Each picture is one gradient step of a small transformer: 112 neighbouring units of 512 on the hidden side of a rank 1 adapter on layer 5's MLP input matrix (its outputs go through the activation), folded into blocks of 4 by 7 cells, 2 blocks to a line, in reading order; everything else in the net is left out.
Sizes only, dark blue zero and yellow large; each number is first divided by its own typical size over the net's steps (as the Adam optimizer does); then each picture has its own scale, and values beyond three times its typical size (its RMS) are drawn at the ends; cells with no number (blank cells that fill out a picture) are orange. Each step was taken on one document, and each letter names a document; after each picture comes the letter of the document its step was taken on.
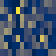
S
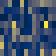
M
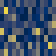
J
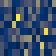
M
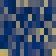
J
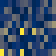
J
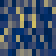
S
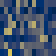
S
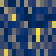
J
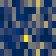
M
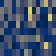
M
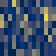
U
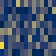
S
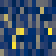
J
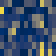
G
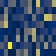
U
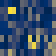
J
